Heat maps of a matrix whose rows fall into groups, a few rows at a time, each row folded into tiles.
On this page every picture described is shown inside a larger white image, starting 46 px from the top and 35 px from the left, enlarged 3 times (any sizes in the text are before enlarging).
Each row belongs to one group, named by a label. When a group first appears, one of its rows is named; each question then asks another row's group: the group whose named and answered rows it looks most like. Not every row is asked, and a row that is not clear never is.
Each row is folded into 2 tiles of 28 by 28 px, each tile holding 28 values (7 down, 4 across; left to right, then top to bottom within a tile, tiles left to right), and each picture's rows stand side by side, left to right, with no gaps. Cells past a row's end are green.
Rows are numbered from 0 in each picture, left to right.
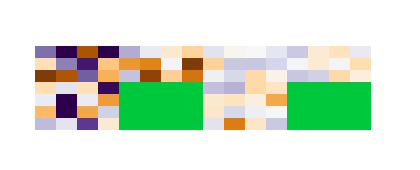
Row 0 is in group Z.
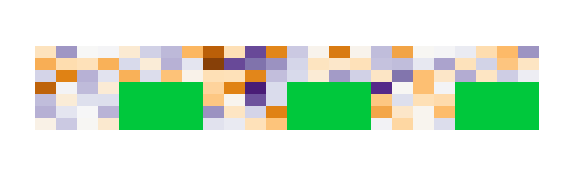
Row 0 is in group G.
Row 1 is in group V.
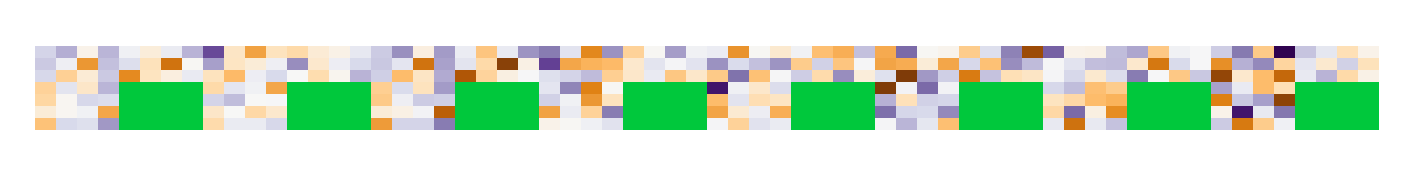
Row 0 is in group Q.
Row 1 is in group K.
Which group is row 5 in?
G
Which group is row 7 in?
Z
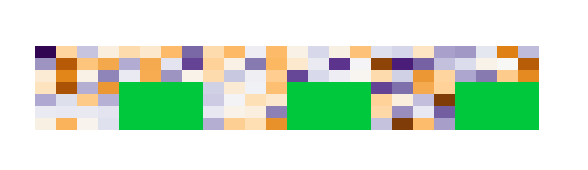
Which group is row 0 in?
K
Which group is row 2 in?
Z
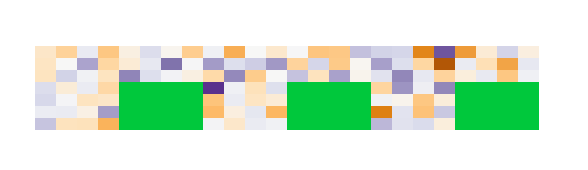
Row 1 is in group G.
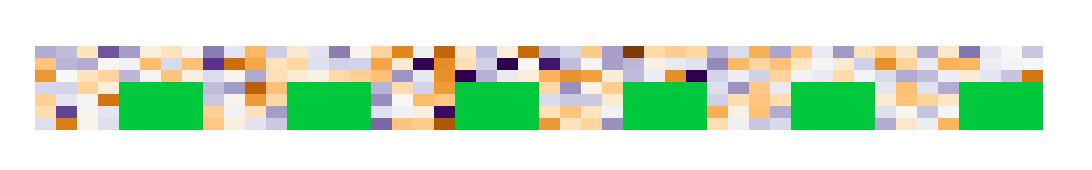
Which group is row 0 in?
Z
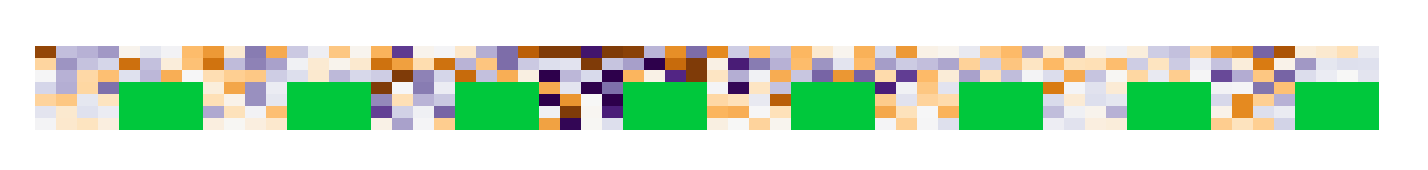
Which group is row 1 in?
V
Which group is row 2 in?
G
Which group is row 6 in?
G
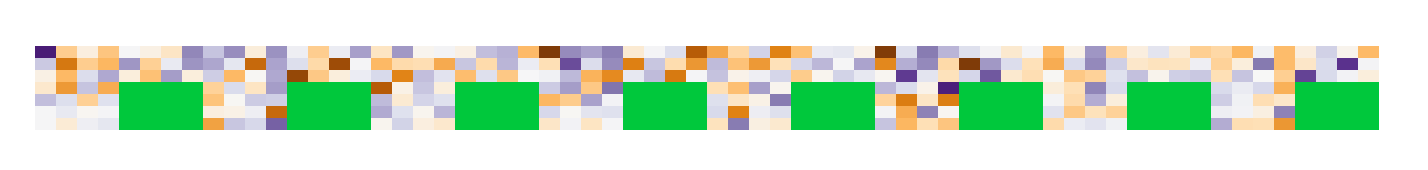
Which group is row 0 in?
K
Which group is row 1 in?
Q
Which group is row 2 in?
G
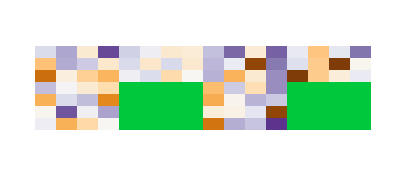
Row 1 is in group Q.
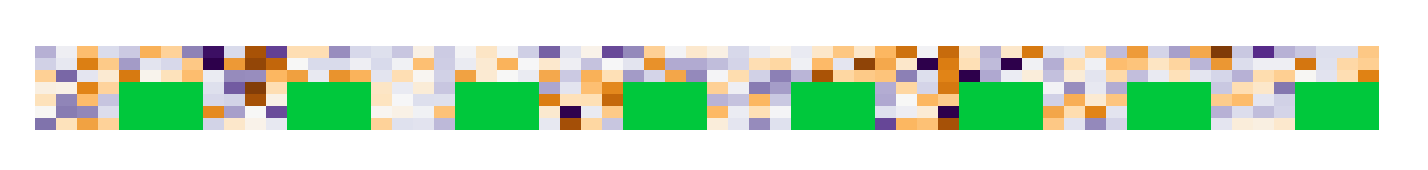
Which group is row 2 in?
Q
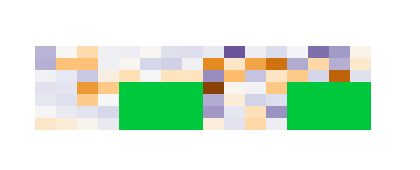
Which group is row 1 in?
G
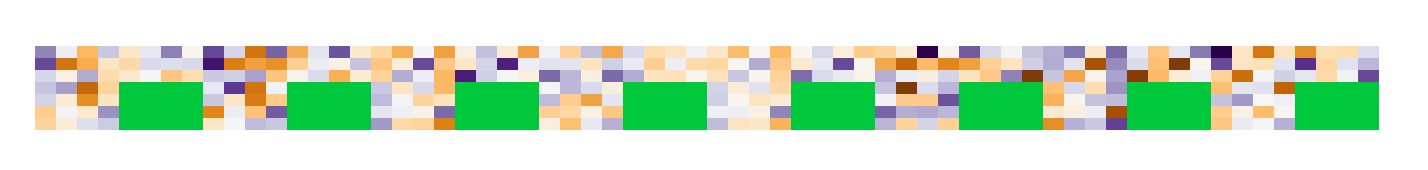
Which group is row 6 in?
Q
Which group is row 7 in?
K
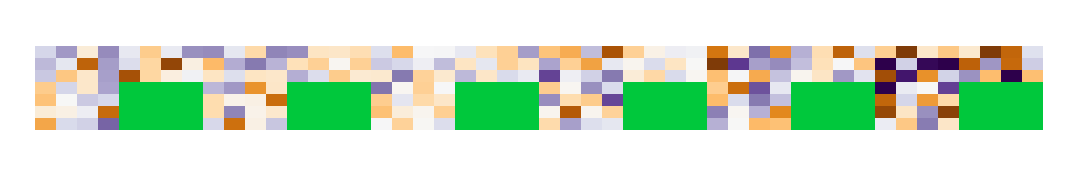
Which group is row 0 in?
Q
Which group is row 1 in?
Z
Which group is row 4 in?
V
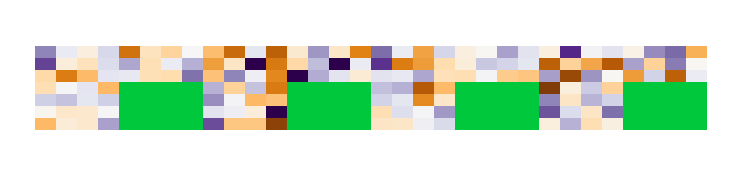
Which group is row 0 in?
K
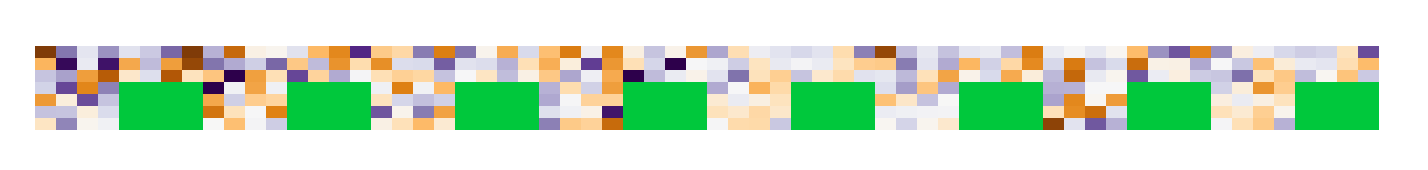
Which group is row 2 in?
V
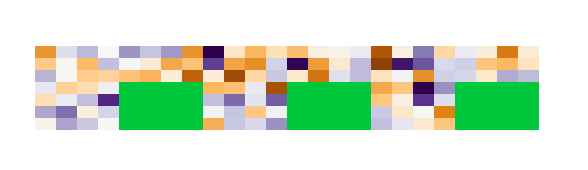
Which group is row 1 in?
K
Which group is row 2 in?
V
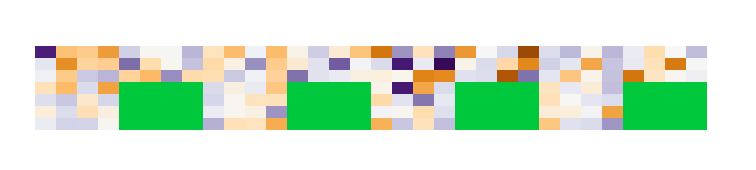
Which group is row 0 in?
K
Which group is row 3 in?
Q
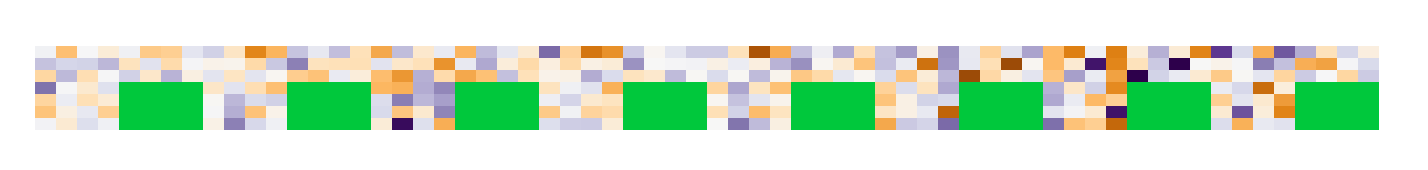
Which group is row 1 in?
K
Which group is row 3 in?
K
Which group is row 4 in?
K
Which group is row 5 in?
Q
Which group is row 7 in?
Z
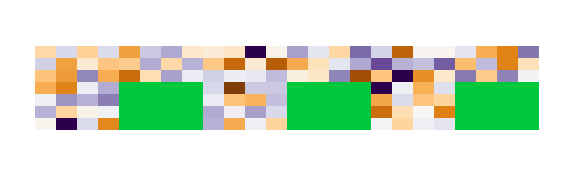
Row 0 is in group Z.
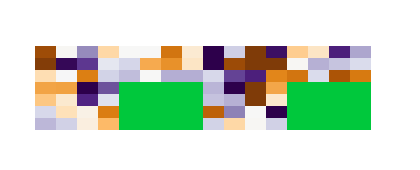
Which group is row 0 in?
V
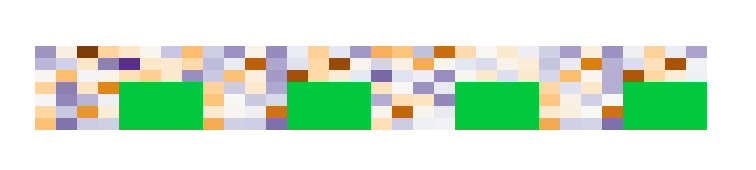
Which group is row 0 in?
K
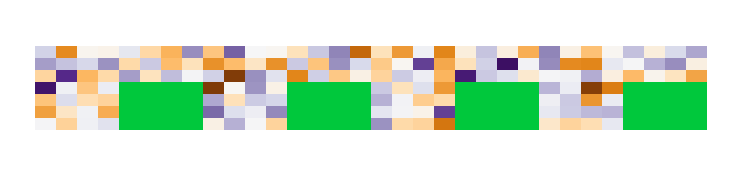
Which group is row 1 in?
G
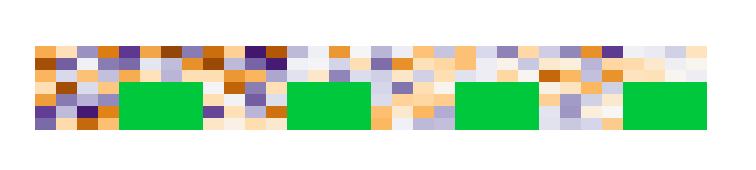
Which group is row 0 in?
V
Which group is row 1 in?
V
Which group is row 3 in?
Z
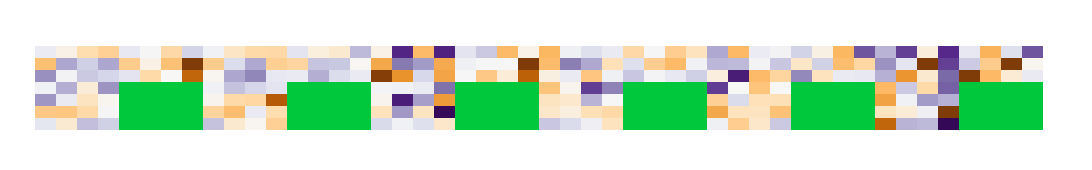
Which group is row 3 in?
V
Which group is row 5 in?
Q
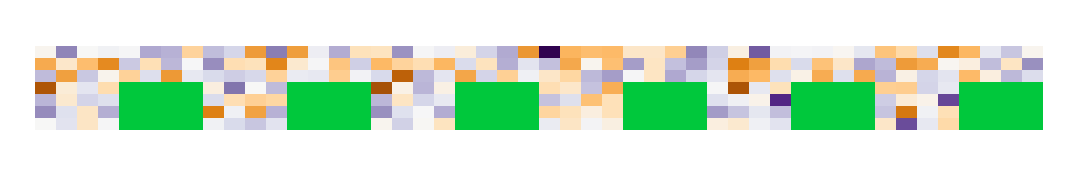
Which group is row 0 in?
G
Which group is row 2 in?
G
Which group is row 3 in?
K
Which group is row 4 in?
K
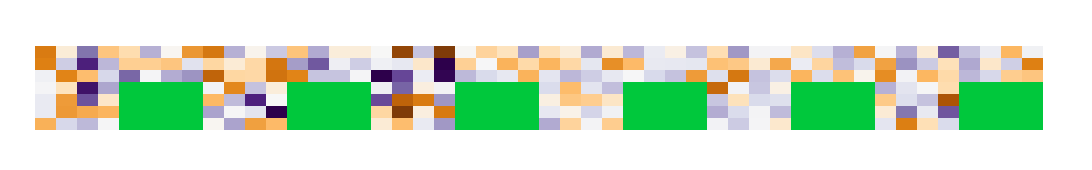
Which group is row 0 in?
V
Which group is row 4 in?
G
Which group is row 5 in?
Z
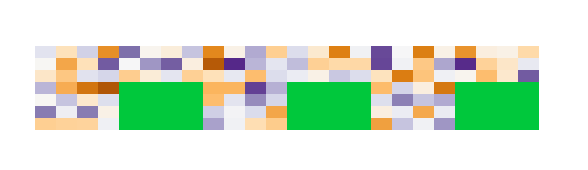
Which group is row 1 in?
V
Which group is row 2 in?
K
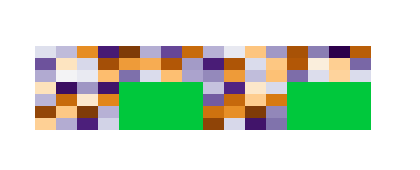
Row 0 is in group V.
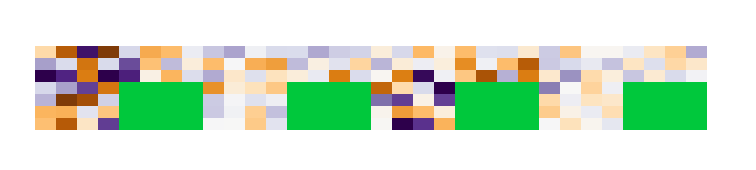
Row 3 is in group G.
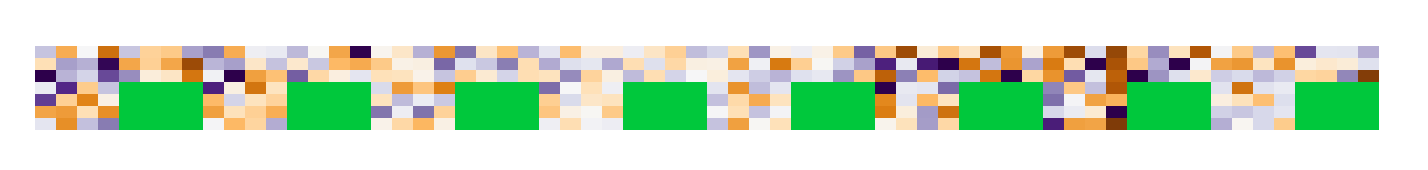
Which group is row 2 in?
V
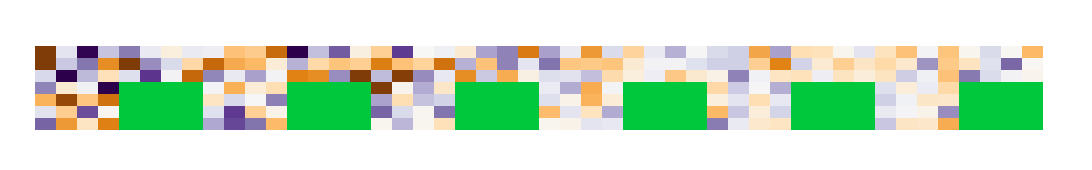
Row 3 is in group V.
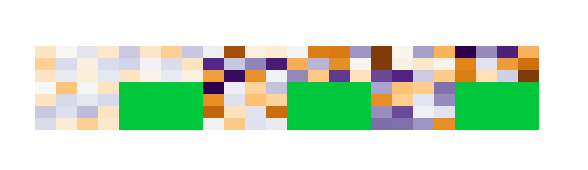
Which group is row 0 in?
V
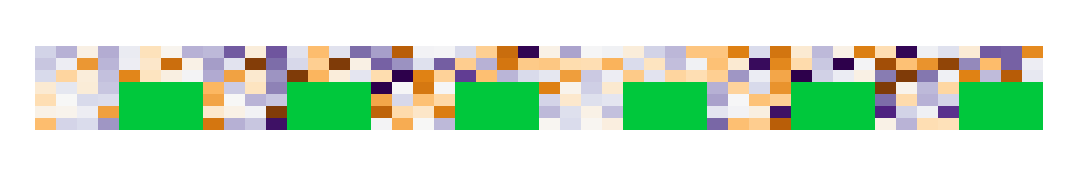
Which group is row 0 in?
Q
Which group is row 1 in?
Q
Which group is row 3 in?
G
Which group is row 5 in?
G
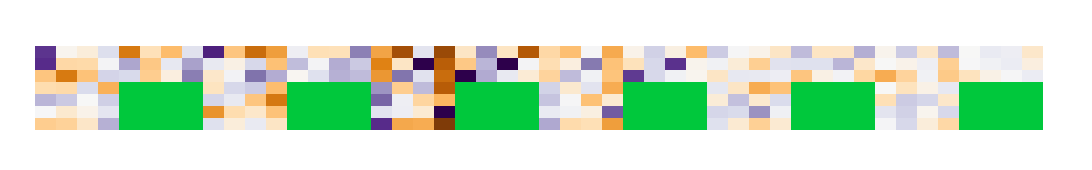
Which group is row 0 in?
K
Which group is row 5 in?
Z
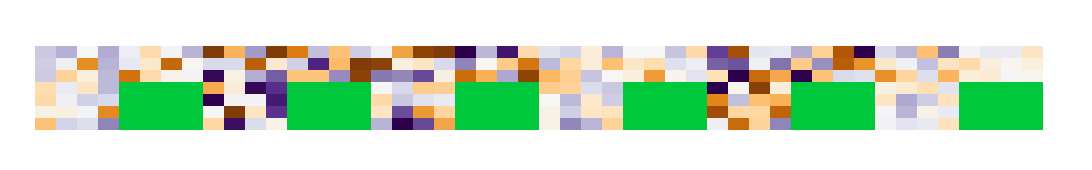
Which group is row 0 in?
Q
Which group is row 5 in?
Z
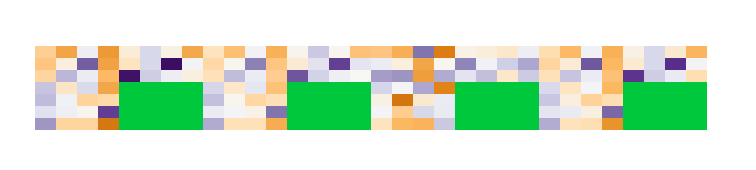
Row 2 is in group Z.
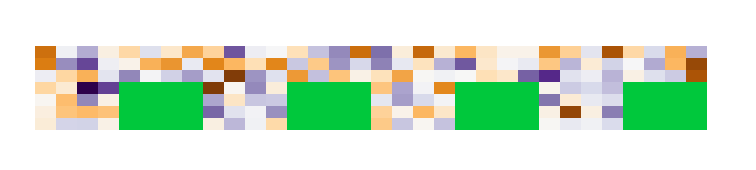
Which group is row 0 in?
V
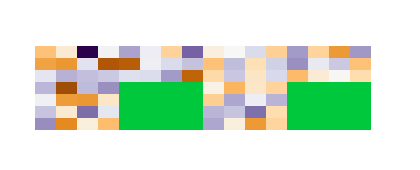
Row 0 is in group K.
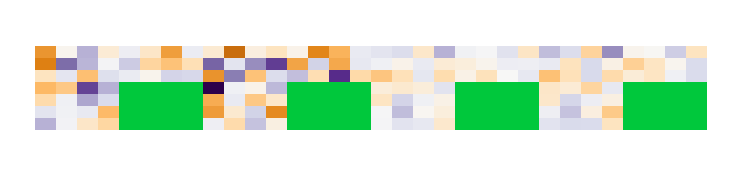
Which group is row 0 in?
V
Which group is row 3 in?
Z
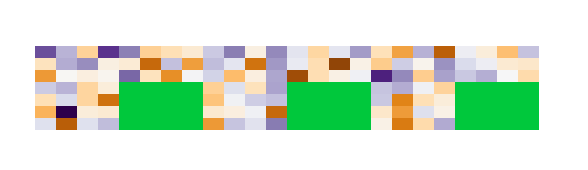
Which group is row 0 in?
Z
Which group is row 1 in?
Q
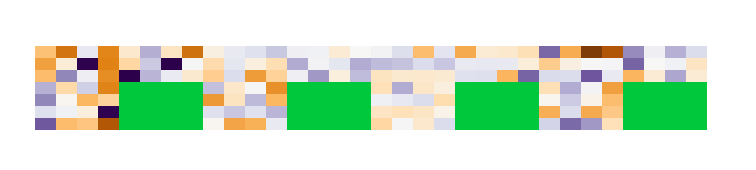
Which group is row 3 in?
K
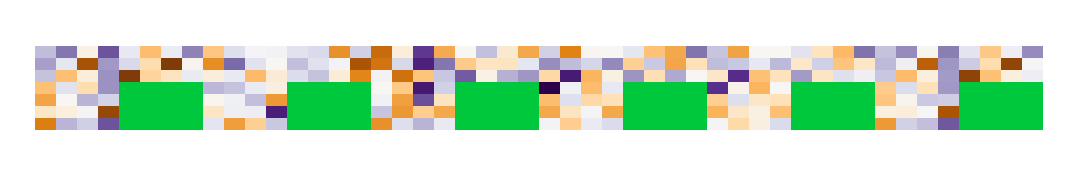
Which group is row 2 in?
V
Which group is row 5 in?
Q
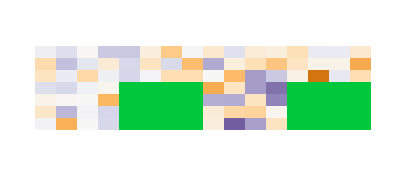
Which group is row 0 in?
Z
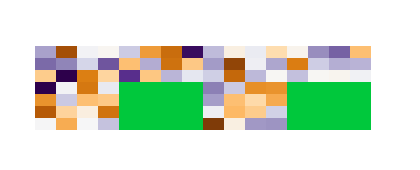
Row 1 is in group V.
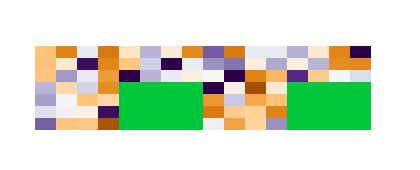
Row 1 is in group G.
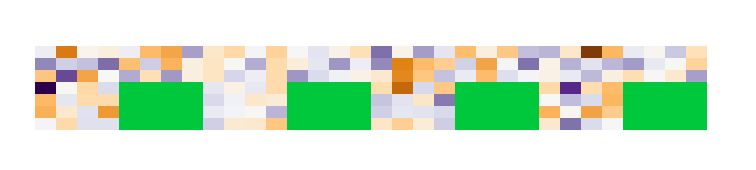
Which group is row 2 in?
K
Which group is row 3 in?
K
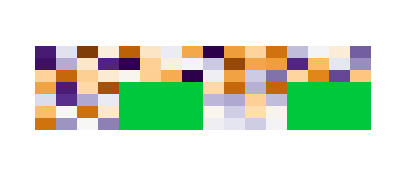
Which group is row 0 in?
K
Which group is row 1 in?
K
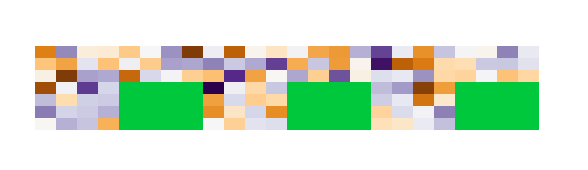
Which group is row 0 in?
G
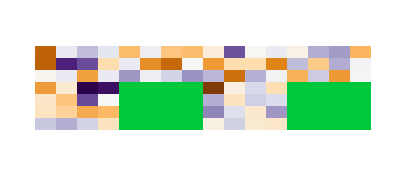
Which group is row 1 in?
G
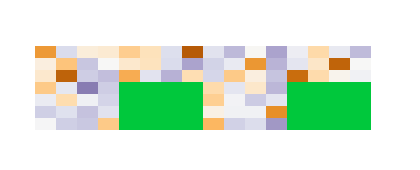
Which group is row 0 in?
G
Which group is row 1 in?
Q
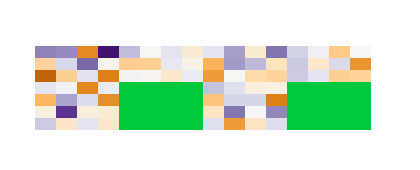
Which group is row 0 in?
Z
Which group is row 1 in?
Z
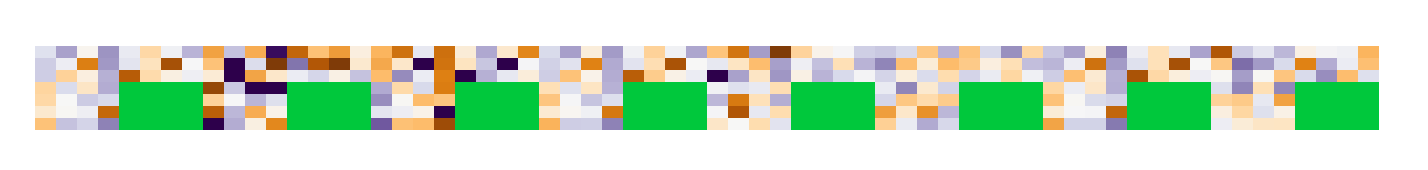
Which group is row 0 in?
Q
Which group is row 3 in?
Q
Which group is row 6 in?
Q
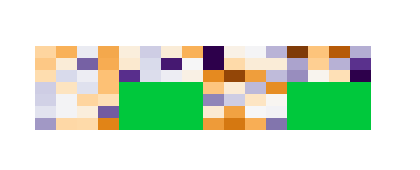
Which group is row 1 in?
K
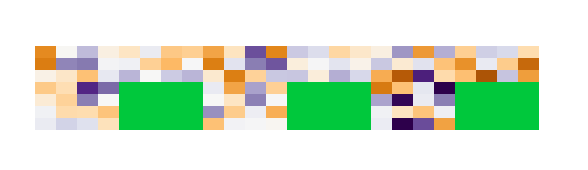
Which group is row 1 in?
V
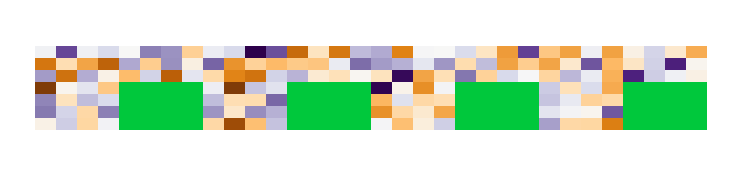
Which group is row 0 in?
G
